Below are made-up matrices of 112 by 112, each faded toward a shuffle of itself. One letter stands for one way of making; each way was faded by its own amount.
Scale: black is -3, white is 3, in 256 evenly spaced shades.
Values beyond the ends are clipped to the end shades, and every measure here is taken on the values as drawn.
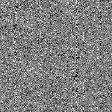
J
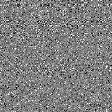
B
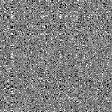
B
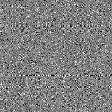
B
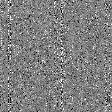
J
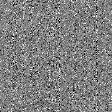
J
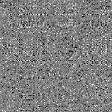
B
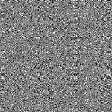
B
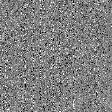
J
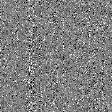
J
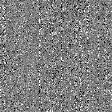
J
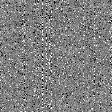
J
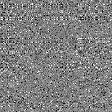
B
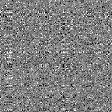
B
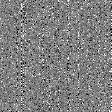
J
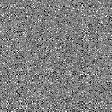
B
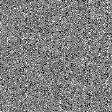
J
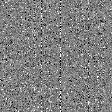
J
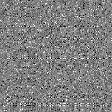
B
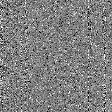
J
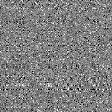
B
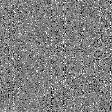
J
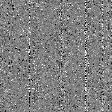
J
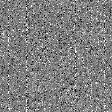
J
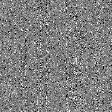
J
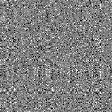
B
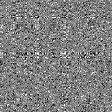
B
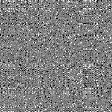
B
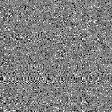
B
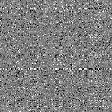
B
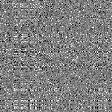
B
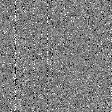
J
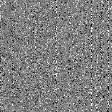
J
